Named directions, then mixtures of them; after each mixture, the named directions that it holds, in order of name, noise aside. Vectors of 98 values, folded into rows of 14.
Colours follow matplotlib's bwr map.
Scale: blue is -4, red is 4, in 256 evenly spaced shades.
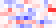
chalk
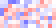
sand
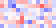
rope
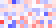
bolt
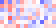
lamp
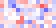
rope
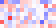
bolt, lamp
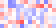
chalk, rope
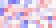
sand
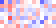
lamp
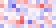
rope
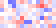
rope, sand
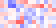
chalk, rope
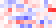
chalk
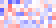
lamp, sand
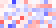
bolt, rope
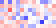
chalk, lamp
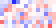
bolt, sand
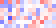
lamp
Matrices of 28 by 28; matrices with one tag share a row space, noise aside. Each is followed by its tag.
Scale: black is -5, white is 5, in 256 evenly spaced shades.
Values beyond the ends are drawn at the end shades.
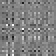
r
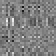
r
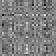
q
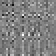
r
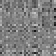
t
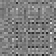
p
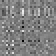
r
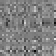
t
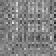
p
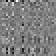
r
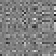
t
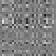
q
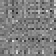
p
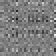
p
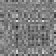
p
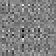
r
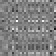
p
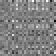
p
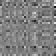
t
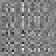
r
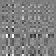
r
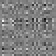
q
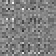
r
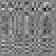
q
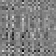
r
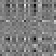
t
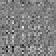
r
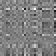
t
